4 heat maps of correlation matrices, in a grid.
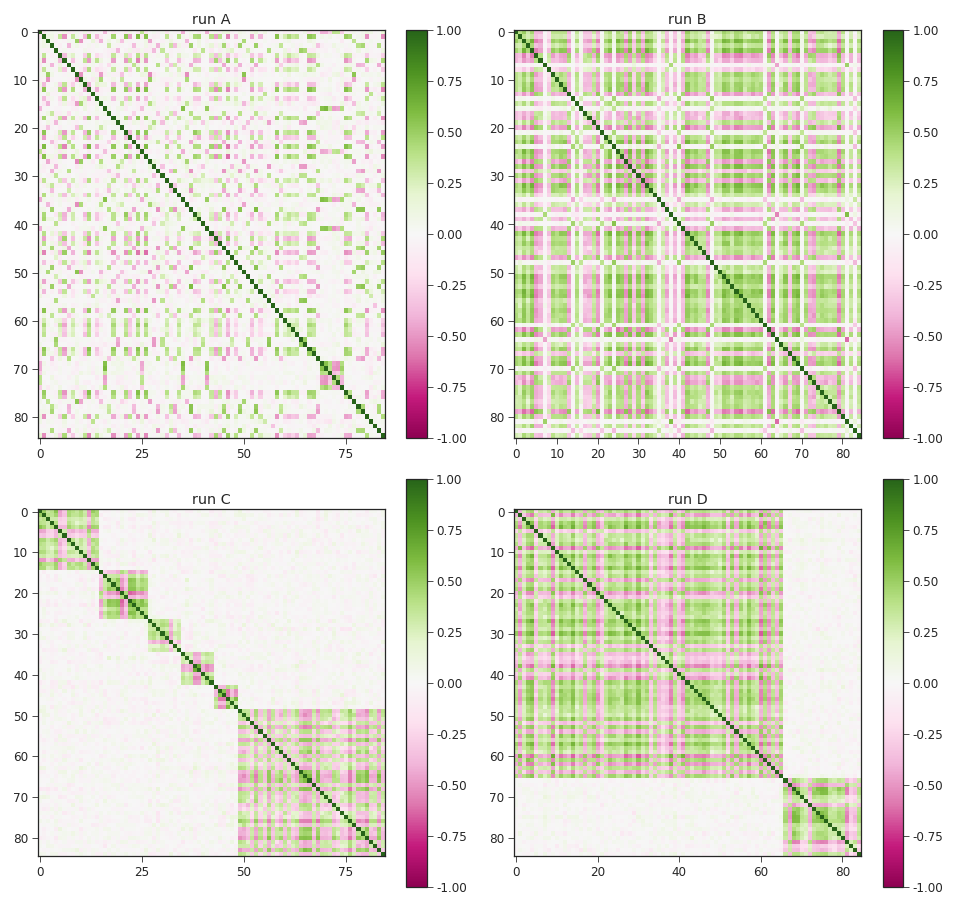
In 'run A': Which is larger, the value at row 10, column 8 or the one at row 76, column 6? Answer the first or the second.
the first
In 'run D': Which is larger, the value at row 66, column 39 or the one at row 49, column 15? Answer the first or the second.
the second
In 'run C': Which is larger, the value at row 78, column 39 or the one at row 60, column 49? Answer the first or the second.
the second
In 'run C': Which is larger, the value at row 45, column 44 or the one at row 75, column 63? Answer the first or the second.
the first
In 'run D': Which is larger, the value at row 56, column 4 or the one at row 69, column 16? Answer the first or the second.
the first
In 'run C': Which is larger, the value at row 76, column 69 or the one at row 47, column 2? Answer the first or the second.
the first
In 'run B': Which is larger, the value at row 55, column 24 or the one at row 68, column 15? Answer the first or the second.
the second
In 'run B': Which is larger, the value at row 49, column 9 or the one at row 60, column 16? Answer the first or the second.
the first
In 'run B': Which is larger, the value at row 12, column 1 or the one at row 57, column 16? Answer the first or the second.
the first
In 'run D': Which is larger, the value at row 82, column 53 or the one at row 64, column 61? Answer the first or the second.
the first
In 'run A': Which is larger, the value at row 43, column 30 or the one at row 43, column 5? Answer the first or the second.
the first
